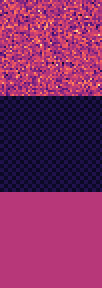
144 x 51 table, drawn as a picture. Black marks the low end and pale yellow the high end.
It is made of 3 by 1 panels. Panel 1,1: middling, fine-grained, strong in contrast. Panel 2,1: very low, checkered, faint in contrast. Panel 3,1: middling, flat.
